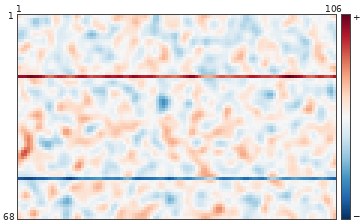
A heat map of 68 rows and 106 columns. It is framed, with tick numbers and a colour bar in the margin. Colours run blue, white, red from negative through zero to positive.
Histogram: heavy tails on both sides. Odd lines: rows 21 and 55. Slope: none. Average level on the scale: 50%.
